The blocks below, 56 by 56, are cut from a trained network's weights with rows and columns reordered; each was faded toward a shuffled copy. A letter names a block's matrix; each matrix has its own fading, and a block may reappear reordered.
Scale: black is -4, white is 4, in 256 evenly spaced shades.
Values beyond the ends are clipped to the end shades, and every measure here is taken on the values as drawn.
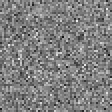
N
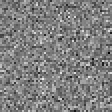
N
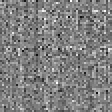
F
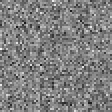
N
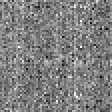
F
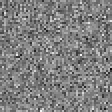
N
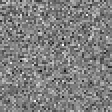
N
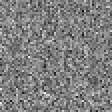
N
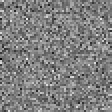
N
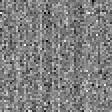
F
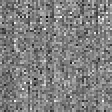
F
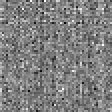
F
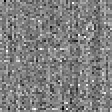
F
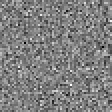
N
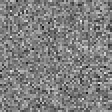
N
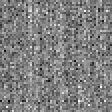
F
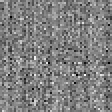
F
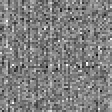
F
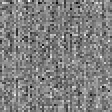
F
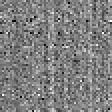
F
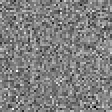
N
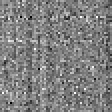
F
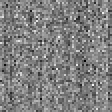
F
